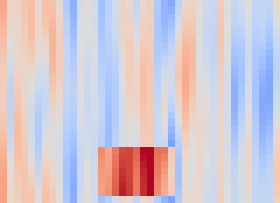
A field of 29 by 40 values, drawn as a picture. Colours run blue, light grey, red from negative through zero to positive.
Streaks run downward. An odd patch, higher than its surroundings, sits in the bottom middle. Overall the values sit about 50% of the way up the scale. Values change most from cell to cell in the bottom middle. The ninth with the highest average is the bottom middle.
